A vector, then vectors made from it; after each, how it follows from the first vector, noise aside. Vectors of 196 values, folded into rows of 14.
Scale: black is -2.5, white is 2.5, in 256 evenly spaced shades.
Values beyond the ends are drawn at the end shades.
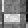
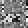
sign-scrambled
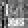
wrapped around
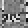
sign-scrambled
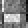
copied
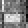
copied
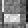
copied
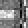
wrapped around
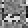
sign-scrambled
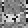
sign-scrambled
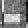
copied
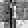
wrapped around
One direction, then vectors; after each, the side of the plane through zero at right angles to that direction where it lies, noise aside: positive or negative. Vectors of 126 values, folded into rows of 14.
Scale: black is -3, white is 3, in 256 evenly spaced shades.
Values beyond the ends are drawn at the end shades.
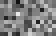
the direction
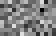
positive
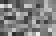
positive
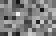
positive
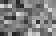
positive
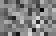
positive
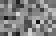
positive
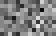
positive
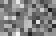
negative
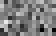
positive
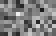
positive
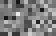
positive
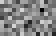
positive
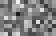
negative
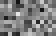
positive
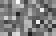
negative
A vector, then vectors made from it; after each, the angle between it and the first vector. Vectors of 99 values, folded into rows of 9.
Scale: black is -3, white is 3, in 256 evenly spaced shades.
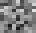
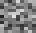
partly aligned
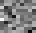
partly opposed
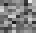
partly aligned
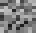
nearly parallel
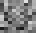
orthogonal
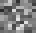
nearly opposite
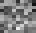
nearly opposite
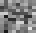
orthogonal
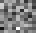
partly opposed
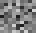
partly aligned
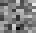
nearly parallel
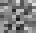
nearly parallel
